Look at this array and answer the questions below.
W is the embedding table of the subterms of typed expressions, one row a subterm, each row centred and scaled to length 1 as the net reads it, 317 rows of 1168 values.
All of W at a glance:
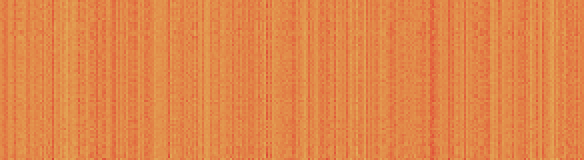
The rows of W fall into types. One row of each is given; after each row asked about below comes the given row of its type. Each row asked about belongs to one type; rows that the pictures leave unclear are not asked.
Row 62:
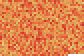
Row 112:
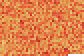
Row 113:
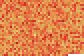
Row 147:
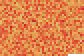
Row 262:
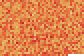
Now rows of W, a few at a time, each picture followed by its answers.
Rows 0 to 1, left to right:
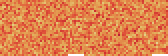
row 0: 147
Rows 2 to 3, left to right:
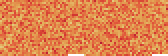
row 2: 147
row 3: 62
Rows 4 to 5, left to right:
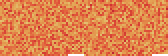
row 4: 262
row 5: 62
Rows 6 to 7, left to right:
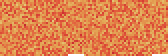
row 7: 62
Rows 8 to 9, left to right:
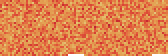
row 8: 113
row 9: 147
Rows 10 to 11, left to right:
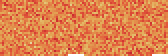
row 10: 113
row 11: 112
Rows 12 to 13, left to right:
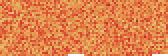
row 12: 147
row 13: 262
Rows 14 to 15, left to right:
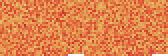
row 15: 262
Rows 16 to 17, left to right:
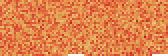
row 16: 62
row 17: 113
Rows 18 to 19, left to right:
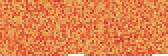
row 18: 62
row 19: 262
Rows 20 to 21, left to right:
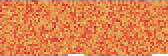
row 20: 113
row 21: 147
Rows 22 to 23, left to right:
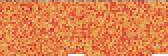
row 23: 62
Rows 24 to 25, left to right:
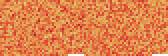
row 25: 62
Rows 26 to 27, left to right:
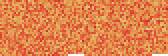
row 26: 62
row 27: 147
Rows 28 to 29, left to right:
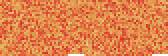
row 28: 147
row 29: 62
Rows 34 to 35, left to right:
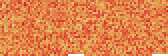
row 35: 147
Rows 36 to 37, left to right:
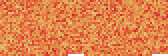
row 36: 113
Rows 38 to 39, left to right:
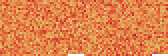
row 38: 147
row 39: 113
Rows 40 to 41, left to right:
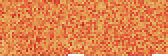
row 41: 262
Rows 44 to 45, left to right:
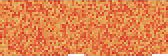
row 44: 62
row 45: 62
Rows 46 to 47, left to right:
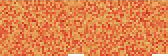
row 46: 147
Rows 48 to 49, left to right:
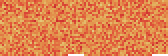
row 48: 113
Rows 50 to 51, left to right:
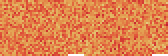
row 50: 62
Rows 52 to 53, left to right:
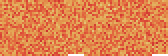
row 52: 62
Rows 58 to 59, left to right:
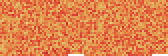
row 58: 112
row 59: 262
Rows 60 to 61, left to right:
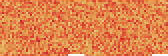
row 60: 112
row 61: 62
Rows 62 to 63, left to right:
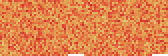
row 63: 113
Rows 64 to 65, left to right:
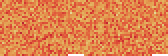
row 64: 112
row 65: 262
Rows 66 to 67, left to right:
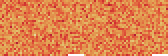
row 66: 113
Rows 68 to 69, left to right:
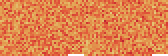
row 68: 262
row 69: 112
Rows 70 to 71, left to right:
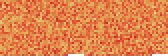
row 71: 262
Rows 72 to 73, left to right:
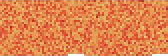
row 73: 147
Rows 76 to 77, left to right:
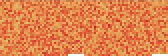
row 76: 262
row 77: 147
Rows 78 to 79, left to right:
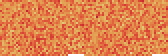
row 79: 147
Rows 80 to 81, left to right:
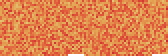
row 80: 262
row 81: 62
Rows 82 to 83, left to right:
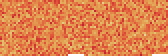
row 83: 62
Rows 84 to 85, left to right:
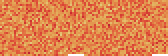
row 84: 62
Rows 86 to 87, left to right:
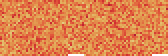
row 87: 62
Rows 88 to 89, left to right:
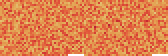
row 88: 262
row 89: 147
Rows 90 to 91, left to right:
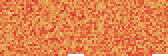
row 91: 262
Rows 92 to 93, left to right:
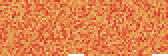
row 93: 62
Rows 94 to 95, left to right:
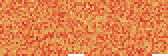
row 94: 112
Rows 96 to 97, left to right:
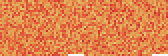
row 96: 62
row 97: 62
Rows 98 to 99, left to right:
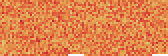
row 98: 112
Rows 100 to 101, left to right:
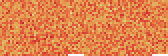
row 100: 262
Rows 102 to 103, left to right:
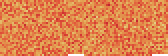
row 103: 262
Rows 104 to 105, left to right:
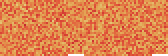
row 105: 262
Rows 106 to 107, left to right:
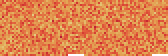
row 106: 113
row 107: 147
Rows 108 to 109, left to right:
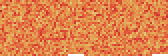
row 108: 147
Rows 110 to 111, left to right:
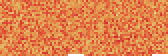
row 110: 147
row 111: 262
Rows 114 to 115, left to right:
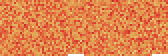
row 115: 147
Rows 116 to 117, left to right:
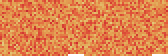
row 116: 62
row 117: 147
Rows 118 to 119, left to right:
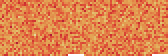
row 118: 113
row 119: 113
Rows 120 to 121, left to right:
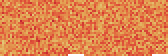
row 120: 112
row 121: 262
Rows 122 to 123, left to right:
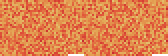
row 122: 62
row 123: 62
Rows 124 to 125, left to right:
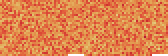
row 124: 147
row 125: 113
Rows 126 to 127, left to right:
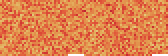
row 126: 147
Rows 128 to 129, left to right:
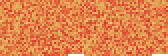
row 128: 262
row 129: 147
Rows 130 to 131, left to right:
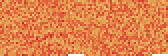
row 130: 112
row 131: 62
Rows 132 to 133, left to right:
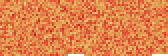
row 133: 147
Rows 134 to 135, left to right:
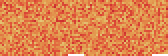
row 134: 113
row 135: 62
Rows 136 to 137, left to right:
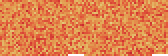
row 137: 112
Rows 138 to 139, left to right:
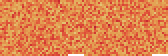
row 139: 147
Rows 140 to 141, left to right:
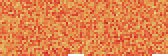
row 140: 112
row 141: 262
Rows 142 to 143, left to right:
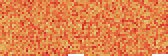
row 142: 112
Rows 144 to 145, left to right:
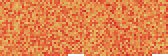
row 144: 262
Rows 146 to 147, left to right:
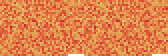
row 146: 147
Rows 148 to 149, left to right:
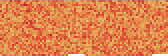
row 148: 62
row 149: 62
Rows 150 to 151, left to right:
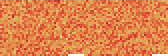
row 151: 112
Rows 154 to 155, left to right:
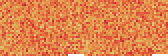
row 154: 262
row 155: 112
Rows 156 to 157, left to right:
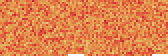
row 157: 112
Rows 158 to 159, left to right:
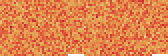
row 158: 147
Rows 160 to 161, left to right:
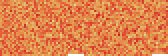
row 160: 147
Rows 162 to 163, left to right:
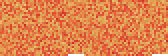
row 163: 62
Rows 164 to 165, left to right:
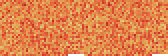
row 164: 262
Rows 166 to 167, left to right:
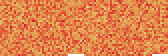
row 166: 147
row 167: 113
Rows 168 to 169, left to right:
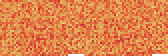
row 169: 262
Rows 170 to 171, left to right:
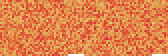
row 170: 62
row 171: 147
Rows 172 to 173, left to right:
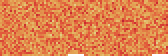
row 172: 147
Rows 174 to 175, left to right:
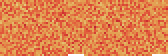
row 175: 147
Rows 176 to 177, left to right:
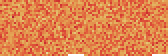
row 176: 147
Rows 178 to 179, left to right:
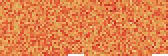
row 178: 262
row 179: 62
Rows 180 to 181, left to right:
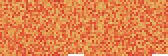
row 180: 62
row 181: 262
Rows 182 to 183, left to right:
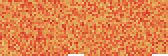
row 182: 62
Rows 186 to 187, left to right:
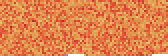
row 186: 147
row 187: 62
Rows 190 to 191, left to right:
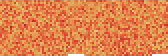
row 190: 147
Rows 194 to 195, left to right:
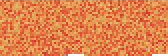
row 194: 262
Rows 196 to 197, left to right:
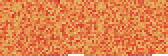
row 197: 262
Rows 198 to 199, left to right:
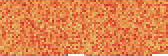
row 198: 262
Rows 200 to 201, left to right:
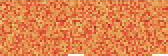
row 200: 147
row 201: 147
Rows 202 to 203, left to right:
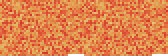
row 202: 147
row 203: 147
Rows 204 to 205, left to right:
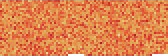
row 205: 113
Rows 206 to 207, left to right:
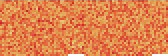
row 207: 62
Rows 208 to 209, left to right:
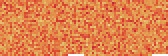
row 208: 113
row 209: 62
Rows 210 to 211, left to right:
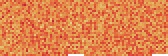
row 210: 262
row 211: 262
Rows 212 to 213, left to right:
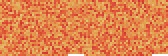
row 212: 147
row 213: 62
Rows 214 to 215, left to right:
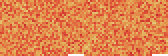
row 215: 113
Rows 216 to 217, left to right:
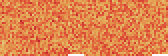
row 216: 112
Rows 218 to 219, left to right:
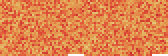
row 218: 147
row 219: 113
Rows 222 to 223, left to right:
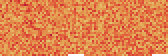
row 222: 62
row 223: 262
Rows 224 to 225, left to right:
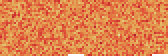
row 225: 113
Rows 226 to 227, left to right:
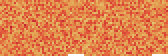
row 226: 147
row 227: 147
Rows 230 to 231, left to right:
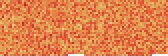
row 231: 262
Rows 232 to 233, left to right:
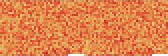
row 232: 112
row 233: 112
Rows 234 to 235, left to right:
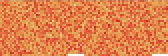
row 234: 147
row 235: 147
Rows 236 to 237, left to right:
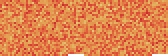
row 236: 113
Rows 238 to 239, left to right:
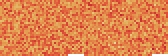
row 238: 262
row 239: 113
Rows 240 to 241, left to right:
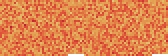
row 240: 147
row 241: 62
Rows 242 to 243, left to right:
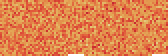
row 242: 62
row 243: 62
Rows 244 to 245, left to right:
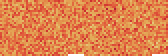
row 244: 62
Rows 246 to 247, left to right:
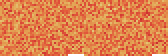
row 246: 262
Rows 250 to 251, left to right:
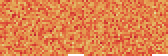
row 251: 262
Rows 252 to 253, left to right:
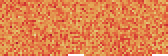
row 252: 113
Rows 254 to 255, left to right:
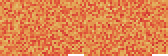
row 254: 262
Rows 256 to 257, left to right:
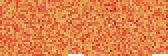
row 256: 62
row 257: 62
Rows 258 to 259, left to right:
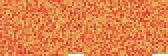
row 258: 62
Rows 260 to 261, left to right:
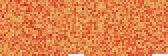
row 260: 62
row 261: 262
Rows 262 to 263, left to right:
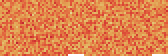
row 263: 147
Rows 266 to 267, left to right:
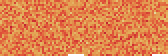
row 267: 112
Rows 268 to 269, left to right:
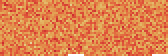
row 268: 113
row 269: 262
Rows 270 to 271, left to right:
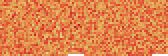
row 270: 147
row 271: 262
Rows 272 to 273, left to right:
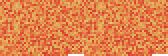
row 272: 262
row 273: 262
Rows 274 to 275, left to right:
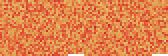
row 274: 62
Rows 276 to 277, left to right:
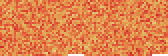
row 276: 62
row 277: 113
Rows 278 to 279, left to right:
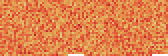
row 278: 62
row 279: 262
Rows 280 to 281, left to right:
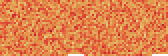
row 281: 62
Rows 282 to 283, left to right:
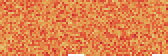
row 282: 113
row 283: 62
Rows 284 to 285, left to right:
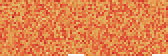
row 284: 147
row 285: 62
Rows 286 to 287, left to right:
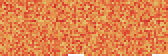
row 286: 113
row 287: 147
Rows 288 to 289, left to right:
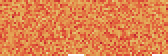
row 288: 147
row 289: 62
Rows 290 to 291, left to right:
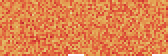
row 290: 262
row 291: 62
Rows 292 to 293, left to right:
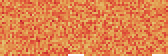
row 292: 112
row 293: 147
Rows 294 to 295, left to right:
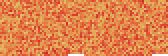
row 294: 112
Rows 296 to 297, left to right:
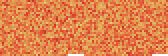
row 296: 147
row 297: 262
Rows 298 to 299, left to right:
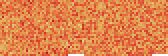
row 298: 112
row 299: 262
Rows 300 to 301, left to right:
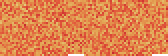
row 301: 62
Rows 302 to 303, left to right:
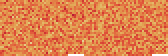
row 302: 262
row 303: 262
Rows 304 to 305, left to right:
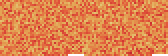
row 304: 262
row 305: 112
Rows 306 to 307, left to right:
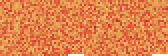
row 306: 262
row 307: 147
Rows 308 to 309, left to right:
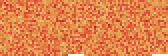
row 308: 113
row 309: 147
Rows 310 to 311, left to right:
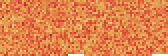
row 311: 147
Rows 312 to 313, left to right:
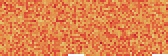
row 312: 113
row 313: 62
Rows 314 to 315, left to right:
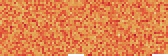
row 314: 147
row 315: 113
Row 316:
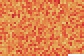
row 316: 112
